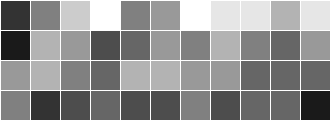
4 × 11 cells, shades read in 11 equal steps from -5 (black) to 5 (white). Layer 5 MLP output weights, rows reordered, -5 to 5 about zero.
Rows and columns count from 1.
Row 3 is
1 2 0 -1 2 2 1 1 -1 -1 -1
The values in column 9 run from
-1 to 4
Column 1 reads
-3 -4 1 0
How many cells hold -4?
2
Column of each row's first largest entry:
4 2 2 1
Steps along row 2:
up down down up up down up down down up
